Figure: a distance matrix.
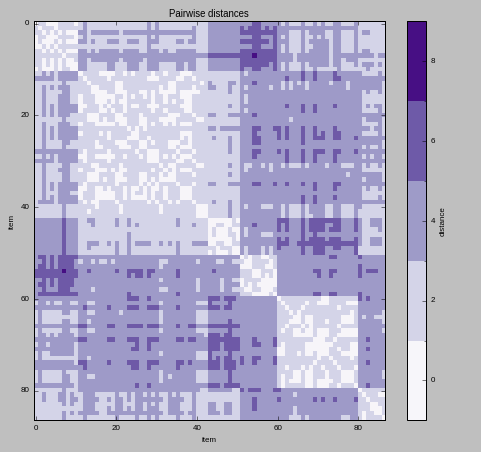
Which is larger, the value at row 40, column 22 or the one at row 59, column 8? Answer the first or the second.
the second
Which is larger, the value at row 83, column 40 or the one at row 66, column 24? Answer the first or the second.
the second
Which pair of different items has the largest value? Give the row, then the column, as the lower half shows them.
54, 7
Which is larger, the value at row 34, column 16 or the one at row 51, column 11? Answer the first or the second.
the second
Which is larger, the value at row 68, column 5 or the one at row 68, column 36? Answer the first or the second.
the second
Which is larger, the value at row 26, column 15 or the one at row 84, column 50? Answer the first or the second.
the second
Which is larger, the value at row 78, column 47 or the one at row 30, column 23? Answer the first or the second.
the first
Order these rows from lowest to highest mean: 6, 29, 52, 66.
29, 6, 52, 66
